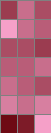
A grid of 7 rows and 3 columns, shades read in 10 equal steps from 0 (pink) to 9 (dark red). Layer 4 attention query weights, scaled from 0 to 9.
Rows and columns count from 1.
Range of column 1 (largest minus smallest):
9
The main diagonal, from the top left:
6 3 6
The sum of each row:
14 7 16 11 12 7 17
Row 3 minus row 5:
2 1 1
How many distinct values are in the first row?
3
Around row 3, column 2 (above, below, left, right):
3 4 5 6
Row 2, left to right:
0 3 4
